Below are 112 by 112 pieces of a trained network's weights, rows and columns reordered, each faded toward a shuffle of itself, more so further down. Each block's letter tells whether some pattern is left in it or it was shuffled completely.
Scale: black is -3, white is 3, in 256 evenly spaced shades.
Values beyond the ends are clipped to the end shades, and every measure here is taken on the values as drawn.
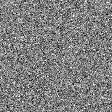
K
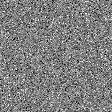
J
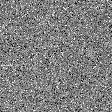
J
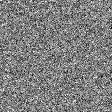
K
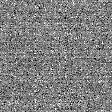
K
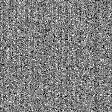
K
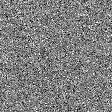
J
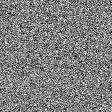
J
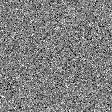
J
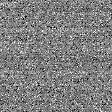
K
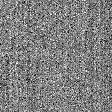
K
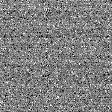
K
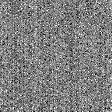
K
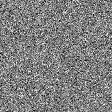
J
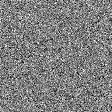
K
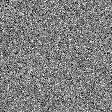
J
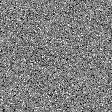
J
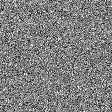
J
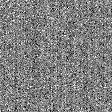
K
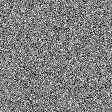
J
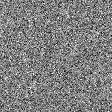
K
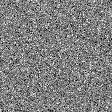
J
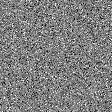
J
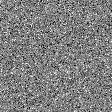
J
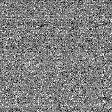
K
